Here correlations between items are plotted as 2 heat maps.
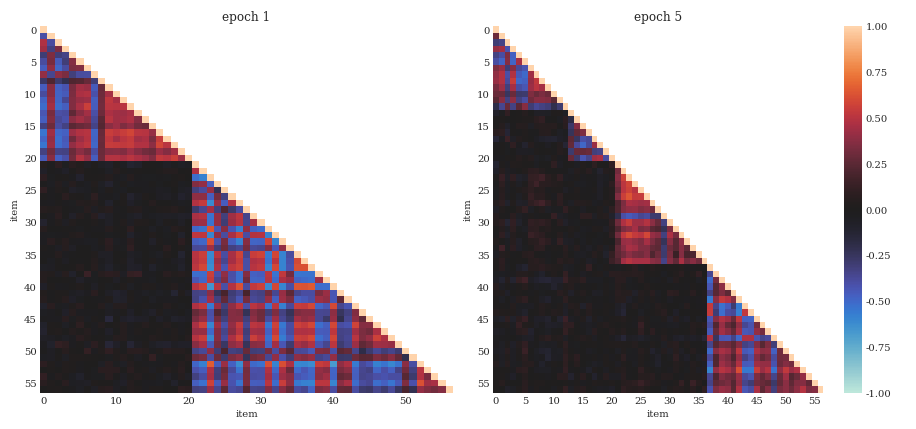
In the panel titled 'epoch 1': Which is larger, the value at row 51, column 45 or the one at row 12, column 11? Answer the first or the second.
the second
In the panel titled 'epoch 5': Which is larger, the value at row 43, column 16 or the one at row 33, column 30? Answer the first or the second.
the second
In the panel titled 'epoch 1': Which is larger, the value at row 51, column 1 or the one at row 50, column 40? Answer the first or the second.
the first
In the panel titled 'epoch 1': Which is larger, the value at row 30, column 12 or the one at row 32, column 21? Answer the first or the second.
the second
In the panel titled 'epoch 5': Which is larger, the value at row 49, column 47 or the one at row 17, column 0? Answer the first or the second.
the first
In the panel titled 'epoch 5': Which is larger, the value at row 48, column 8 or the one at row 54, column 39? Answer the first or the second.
the second
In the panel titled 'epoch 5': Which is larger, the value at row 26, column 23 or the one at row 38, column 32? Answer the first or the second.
the first
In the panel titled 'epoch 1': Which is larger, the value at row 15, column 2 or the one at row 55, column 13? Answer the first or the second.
the second
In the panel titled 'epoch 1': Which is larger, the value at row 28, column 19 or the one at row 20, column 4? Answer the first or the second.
the second
